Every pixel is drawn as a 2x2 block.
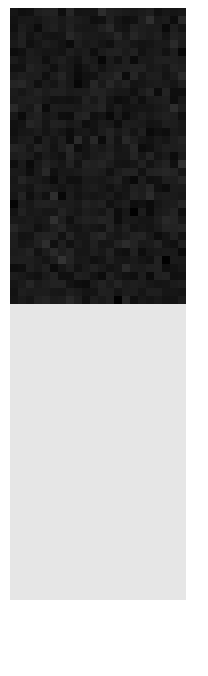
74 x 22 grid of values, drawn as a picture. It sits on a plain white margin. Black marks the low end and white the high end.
The table splits into 2 rows of 1 panel. Panel 1,1: very low, fine-grained, faint in contrast. Panel 2,1: very high, flat.
